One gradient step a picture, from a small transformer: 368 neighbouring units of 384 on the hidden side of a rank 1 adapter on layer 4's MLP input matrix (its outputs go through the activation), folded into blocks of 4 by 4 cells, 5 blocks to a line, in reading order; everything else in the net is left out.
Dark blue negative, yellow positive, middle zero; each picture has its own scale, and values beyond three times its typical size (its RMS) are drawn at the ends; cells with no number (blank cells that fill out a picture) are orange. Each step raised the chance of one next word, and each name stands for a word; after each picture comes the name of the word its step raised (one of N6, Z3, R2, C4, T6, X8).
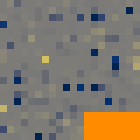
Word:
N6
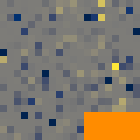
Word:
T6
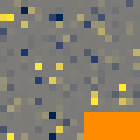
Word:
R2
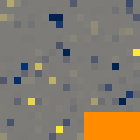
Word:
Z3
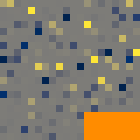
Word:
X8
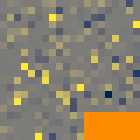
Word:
Z3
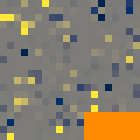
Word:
R2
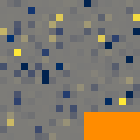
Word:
T6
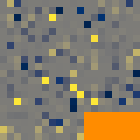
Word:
Z3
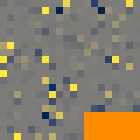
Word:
R2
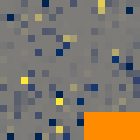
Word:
T6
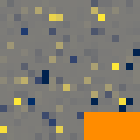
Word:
T6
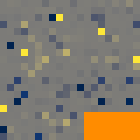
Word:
N6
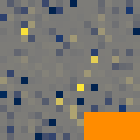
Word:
X8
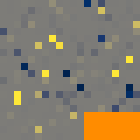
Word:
Z3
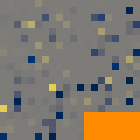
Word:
N6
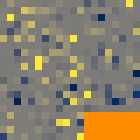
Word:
N6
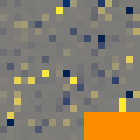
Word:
R2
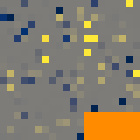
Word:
R2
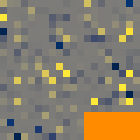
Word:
R2
